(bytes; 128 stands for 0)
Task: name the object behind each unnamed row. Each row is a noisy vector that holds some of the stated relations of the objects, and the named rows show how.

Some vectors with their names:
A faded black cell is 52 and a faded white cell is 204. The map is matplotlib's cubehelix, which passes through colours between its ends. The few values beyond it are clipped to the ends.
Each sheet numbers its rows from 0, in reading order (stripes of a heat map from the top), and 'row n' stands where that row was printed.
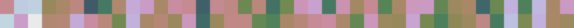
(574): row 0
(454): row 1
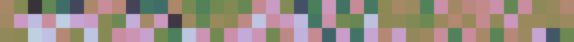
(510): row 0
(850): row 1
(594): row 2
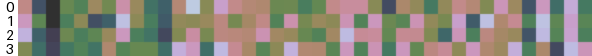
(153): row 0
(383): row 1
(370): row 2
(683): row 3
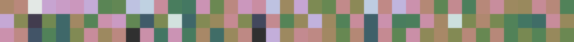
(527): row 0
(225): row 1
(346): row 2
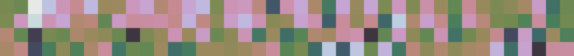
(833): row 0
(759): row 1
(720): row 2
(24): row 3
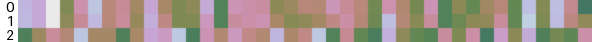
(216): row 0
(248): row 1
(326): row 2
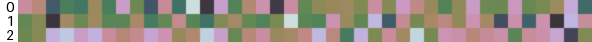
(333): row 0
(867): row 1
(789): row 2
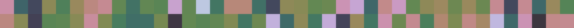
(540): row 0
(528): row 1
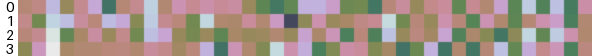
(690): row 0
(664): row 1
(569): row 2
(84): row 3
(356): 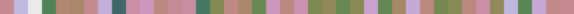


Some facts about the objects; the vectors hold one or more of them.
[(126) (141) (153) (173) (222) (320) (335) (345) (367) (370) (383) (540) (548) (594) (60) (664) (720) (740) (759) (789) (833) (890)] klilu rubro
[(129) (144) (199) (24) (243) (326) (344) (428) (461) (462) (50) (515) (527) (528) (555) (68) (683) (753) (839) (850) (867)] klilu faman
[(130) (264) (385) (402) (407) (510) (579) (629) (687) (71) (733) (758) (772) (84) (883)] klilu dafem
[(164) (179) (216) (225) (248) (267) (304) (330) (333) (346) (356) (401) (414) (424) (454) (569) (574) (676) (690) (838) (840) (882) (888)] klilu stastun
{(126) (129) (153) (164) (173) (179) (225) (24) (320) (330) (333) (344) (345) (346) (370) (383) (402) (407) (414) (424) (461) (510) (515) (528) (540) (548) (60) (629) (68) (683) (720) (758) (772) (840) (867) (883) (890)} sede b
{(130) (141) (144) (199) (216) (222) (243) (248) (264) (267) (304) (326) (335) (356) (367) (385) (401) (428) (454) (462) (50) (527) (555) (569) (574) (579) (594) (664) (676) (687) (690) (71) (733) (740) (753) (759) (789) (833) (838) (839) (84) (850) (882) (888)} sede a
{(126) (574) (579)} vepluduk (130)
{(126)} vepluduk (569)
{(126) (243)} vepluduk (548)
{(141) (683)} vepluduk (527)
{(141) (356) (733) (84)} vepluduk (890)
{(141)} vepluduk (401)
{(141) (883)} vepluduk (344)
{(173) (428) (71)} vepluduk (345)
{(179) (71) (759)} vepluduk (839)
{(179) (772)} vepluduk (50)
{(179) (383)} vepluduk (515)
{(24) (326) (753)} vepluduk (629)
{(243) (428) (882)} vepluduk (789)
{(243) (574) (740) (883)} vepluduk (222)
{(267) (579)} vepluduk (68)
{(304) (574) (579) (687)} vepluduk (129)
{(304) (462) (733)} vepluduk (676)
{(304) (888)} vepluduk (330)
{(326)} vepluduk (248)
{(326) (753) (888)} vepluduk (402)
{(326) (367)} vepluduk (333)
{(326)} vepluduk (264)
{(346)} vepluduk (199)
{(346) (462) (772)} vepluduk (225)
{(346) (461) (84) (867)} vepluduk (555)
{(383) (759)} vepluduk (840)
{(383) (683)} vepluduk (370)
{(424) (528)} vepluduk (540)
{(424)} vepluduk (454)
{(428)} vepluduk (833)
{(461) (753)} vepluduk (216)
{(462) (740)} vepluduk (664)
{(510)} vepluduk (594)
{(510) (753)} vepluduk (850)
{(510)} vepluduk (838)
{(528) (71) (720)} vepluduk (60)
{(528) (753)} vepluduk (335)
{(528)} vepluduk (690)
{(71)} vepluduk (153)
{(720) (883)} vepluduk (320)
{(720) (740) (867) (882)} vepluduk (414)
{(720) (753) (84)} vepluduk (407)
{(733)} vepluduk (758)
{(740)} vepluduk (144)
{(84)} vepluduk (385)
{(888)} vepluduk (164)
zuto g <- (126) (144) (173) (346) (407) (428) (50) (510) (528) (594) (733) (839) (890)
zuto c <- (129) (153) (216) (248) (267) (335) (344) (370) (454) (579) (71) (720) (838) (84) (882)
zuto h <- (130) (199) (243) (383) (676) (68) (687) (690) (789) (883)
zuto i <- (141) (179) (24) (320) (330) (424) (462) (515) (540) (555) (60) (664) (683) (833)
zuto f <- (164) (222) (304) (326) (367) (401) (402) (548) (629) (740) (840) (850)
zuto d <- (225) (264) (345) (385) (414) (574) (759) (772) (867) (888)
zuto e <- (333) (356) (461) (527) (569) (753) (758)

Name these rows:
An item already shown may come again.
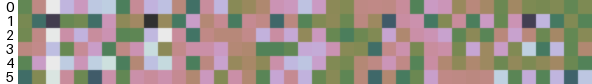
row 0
(555)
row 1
(173)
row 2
(753)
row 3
(690)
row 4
(555)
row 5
(733)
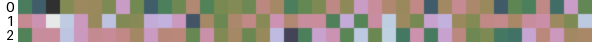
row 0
(548)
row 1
(462)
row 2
(222)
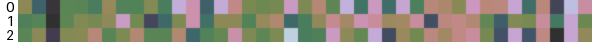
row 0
(683)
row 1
(548)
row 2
(867)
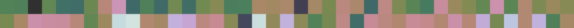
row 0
(407)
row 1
(130)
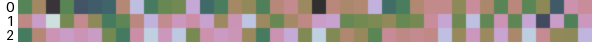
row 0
(772)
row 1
(888)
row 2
(243)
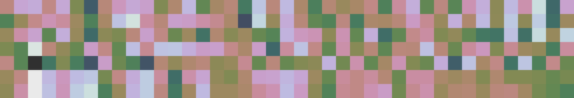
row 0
(687)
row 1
(130)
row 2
(304)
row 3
(141)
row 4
(383)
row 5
(555)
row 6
(555)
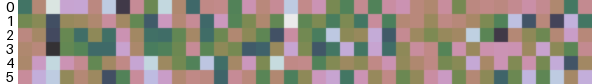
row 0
(428)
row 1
(461)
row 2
(414)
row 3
(883)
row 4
(264)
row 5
(574)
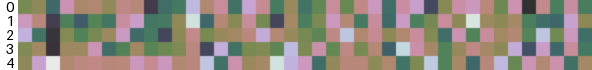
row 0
(345)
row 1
(225)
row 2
(370)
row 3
(68)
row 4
(84)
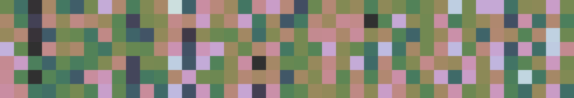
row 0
(758)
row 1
(720)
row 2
(840)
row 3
(129)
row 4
(179)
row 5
(126)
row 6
(333)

